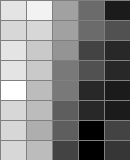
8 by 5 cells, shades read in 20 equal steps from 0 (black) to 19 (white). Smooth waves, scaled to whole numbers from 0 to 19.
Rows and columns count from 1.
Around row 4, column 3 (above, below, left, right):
11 9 15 6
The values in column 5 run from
2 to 6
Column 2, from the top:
18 16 15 15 14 14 13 14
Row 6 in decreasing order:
16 14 7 3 2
